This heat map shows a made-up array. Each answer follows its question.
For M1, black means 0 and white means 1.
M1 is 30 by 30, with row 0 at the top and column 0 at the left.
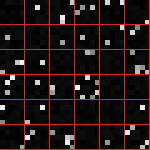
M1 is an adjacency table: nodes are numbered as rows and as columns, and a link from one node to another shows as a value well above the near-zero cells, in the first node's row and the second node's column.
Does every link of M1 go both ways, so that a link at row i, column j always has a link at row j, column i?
yes
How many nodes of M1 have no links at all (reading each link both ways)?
5
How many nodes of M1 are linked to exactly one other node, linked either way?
4
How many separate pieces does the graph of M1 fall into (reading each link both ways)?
7
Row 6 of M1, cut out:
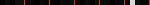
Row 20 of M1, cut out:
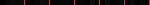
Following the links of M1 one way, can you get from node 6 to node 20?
no
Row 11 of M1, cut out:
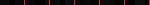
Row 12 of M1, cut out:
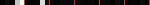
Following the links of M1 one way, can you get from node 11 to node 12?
no
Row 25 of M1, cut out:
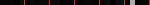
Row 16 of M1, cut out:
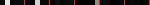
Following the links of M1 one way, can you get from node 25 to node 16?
yes
